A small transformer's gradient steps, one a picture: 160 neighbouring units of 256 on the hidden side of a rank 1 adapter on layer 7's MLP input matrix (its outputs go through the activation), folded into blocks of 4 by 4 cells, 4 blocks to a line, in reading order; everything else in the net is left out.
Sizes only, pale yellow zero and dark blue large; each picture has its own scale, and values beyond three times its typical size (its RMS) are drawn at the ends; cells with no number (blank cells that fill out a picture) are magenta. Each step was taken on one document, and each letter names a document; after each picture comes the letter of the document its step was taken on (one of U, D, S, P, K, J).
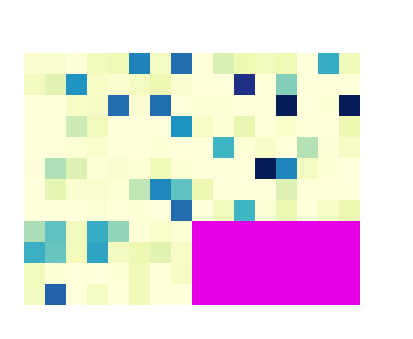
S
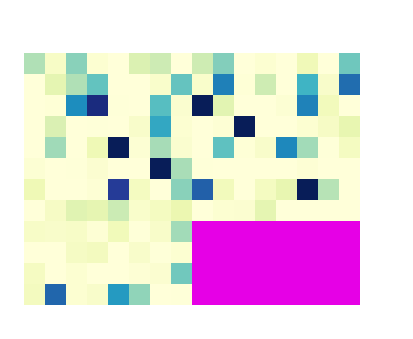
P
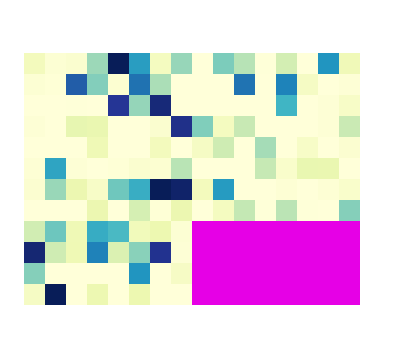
S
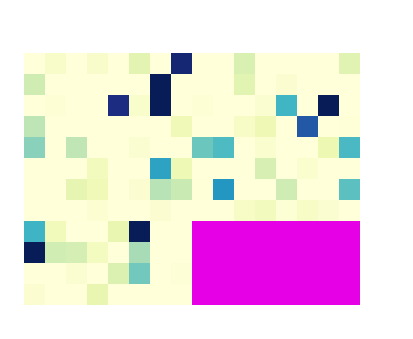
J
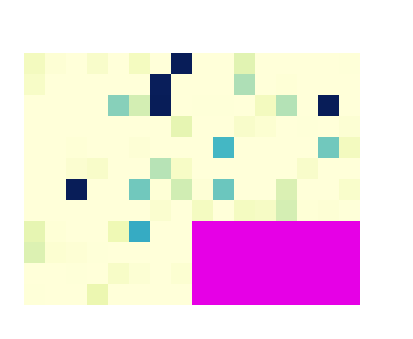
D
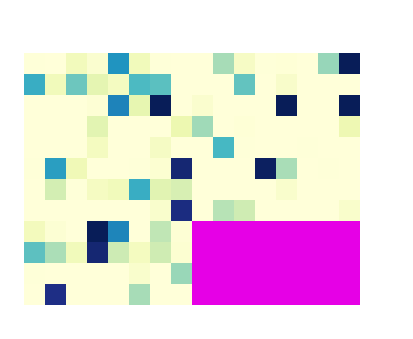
S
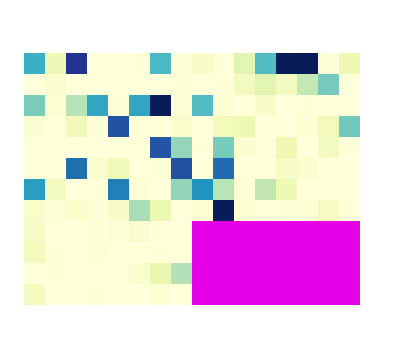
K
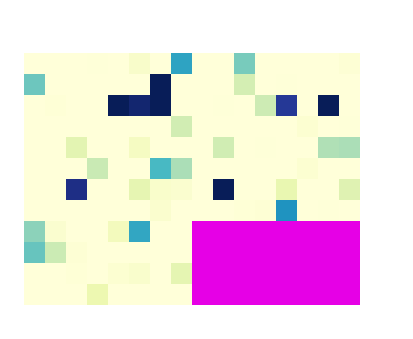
J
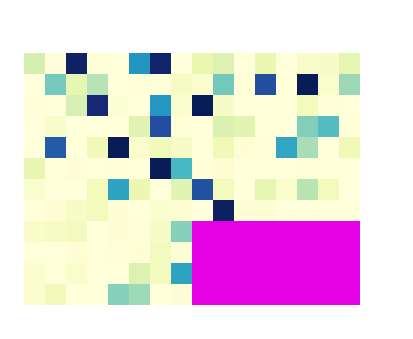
P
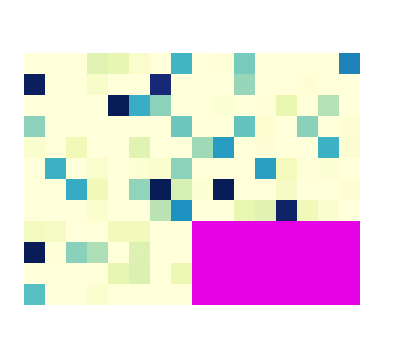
J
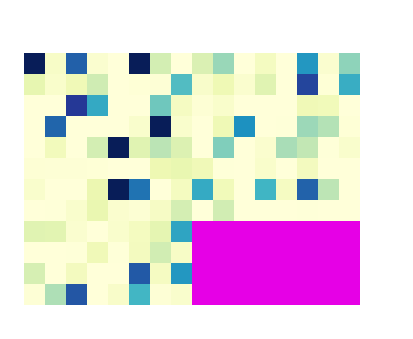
P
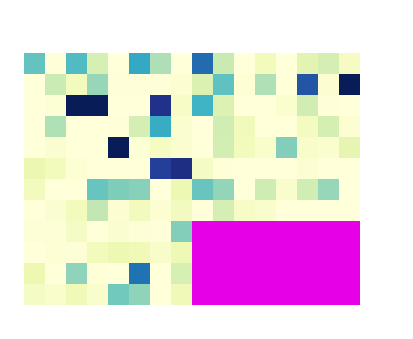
P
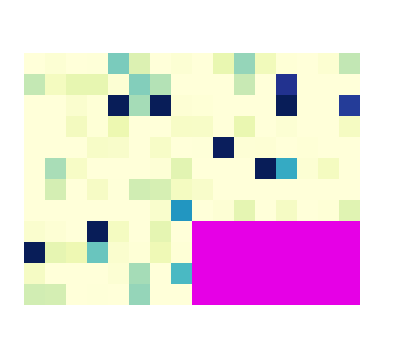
S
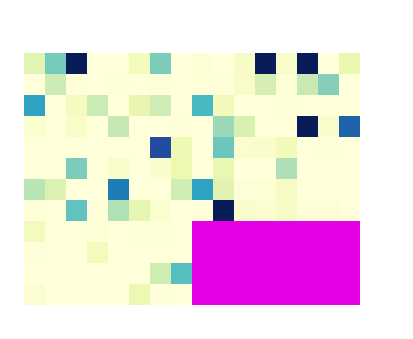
K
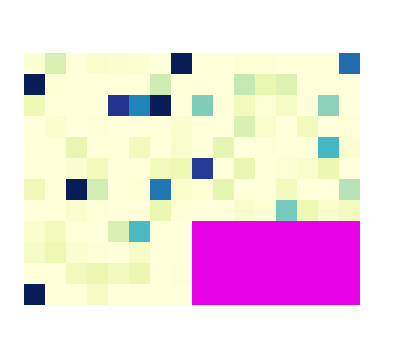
D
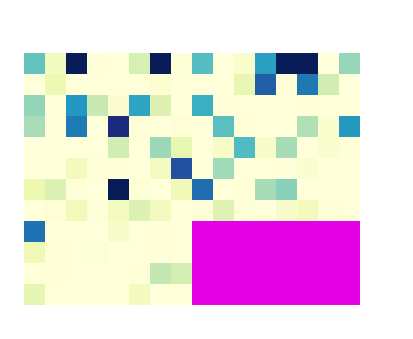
K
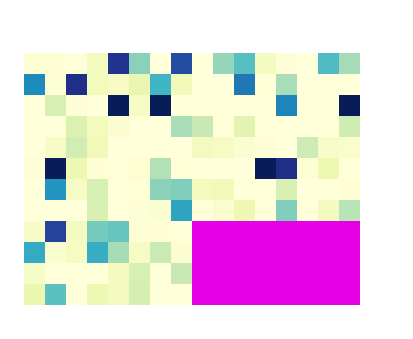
S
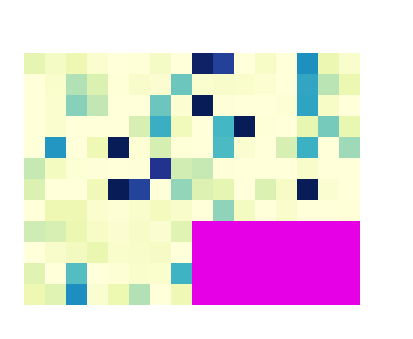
P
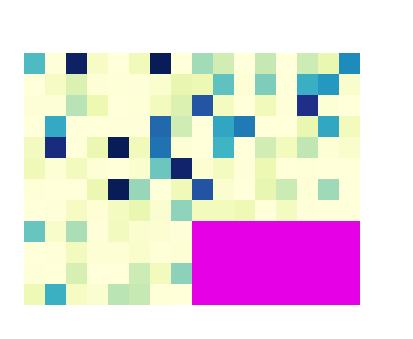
P
